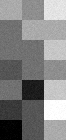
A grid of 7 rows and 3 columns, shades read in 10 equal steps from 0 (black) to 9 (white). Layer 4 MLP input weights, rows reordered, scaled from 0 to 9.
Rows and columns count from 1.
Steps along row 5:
down up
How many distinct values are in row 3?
2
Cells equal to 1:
1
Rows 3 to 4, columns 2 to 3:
4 7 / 4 5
